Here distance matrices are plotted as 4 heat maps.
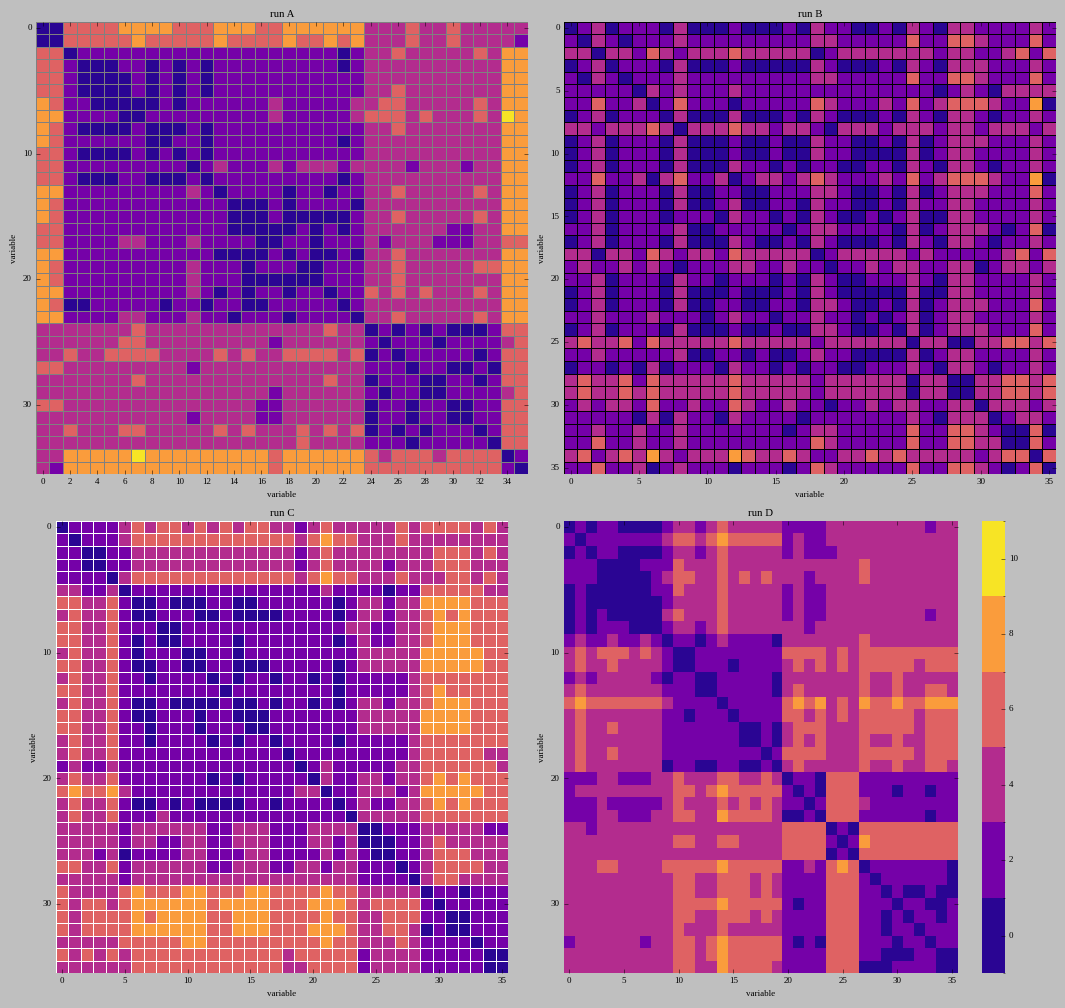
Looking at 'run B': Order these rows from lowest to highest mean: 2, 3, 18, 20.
3, 20, 18, 2
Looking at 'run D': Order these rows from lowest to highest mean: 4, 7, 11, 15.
7, 4, 11, 15
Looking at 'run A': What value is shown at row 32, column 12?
4
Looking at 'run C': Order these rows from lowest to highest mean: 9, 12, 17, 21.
12, 17, 9, 21
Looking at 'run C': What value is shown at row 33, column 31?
2
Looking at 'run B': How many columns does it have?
36
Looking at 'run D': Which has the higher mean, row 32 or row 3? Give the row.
32
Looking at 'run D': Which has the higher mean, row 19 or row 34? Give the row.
34
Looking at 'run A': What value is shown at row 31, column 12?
4
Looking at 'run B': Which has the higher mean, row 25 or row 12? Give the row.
25
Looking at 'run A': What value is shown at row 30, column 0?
6
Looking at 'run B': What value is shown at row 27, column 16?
2
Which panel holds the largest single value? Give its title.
run A
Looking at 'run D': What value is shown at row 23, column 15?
6
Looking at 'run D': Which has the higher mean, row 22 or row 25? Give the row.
25
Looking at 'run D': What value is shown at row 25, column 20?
6
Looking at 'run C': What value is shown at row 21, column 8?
2
